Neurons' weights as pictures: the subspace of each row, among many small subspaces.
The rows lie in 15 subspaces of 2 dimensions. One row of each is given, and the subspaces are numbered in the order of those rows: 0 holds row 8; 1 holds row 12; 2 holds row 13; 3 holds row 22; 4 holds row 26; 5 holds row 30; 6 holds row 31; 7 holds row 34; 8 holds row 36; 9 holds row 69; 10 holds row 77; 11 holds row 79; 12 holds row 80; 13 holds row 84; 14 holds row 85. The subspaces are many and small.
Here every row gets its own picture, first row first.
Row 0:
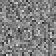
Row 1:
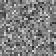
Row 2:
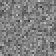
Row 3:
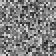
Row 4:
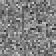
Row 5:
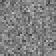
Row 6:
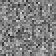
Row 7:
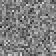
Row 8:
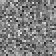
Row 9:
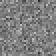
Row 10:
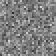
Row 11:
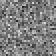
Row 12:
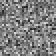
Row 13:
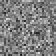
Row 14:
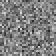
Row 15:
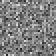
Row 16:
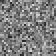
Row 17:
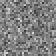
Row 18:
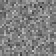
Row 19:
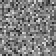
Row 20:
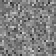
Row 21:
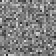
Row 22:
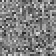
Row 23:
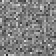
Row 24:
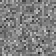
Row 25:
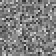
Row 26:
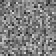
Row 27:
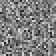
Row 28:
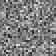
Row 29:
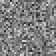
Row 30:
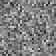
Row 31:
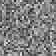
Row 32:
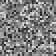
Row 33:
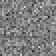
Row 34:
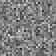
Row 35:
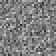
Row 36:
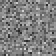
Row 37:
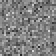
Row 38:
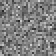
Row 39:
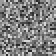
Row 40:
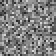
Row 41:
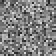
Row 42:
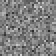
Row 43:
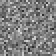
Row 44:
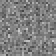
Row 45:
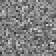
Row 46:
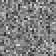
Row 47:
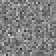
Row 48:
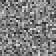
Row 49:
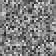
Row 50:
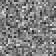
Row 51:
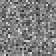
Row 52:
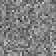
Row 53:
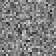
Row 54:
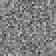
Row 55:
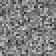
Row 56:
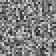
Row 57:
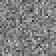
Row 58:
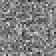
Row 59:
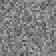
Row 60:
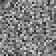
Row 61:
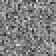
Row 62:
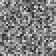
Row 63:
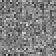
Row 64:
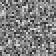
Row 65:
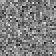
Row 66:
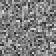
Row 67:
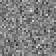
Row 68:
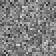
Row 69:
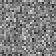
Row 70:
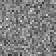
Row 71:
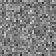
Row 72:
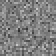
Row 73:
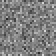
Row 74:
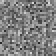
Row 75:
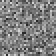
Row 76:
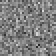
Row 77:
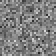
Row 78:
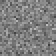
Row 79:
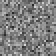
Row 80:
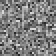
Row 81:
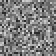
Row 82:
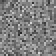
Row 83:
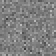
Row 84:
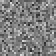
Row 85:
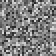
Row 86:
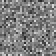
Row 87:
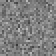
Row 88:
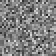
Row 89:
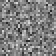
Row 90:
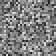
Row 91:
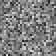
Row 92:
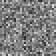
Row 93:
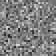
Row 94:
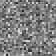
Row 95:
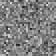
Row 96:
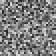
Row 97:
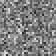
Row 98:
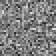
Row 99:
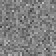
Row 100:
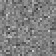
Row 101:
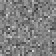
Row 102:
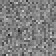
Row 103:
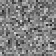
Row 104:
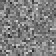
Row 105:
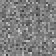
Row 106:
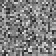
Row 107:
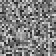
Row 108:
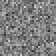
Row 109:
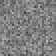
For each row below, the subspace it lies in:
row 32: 13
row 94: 8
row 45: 4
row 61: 5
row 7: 6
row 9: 10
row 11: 0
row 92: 9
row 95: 5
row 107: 3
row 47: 7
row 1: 13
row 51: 8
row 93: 11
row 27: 3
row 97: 6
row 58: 2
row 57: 10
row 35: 8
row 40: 1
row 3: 5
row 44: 8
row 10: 1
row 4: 12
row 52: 6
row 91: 11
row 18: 13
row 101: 14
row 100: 14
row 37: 14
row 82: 0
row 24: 10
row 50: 0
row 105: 8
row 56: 7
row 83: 9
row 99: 6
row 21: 7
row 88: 10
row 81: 2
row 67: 10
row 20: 5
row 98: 12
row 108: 11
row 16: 13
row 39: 11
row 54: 0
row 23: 7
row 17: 6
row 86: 9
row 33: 14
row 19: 14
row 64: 1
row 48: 1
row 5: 1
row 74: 12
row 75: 3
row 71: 9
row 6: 7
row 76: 7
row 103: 4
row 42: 11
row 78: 4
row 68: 5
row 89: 2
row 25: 10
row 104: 14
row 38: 12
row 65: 0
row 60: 0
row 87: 2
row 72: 8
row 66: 12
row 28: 11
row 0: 3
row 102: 3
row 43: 10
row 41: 1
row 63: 3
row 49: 11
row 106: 9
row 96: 4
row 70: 6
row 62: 1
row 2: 12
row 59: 13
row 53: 2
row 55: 4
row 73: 9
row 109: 4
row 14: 2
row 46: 5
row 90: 11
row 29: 13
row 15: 7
